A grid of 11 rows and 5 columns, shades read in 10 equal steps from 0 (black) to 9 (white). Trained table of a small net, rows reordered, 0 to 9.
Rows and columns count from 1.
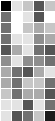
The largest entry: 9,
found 3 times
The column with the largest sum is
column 2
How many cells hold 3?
8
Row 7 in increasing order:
3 4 6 6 8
